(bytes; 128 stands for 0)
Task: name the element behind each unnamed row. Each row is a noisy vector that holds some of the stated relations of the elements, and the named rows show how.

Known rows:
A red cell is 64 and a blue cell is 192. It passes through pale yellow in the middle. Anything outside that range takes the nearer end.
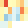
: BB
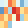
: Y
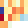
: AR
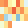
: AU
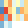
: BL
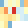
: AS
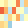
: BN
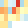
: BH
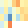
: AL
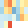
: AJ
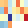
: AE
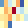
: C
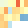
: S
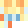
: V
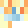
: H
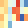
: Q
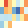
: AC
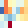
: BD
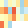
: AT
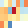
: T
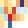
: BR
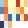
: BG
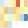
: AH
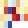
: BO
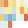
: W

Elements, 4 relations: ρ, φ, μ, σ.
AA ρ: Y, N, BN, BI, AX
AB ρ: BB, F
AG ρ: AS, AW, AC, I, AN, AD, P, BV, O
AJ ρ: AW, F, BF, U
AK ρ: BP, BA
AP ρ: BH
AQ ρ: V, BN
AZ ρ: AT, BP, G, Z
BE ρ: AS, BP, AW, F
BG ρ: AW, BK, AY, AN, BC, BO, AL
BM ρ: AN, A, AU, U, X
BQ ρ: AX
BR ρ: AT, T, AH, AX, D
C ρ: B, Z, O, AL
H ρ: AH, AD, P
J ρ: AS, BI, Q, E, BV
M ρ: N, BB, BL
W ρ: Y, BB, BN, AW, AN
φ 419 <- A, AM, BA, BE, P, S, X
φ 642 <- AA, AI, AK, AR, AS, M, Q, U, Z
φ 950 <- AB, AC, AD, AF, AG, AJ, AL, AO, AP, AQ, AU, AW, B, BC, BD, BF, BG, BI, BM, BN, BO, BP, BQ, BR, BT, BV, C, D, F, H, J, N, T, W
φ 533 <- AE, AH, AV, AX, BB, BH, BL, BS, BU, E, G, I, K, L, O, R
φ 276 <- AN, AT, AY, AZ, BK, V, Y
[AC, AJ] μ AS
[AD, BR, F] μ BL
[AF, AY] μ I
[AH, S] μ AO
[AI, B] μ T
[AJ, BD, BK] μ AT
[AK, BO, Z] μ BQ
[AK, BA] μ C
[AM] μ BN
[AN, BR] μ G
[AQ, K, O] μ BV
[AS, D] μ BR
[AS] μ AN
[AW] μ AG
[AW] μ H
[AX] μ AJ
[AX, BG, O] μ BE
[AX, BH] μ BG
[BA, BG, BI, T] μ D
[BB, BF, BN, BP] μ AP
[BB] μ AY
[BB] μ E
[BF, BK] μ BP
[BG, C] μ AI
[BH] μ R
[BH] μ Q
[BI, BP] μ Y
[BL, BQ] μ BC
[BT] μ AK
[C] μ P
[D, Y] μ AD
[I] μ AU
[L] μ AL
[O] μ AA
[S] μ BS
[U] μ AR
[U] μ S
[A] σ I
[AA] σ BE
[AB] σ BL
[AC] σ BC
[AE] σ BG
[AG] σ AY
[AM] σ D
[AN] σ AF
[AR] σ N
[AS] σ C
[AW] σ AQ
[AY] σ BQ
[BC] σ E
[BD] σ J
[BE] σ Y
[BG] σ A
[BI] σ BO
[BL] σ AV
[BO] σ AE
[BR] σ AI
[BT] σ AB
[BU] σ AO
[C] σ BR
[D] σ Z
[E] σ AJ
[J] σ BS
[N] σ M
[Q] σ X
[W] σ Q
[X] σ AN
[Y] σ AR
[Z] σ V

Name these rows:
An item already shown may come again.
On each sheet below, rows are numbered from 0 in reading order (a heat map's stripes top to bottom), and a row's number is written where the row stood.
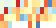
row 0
BS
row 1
AI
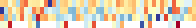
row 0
N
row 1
BR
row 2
AJ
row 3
AJ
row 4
V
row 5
A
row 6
BD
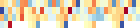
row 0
N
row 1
AS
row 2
C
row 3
H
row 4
C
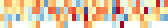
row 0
V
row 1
AW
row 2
Y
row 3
AR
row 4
J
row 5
BS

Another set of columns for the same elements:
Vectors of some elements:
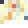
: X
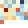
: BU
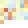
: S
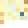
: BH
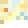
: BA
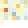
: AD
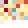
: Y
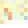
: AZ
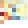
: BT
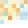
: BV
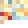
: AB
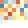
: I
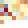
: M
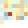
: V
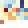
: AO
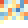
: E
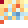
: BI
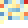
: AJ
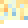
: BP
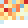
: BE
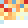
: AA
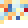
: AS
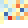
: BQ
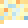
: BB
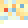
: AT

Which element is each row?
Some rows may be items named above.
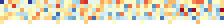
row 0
Q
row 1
AF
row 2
AC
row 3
BG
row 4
Z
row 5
Z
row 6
AQ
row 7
AW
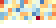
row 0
E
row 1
AG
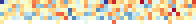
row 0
AN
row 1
AM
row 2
BL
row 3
BC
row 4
BI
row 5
J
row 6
AR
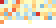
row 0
AE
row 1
V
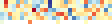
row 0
D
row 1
AO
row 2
BL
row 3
I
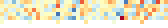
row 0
H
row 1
AU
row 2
AC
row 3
AX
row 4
AG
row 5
A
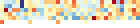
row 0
AO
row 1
BK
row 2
BO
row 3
AY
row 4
BD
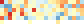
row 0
BS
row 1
G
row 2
AM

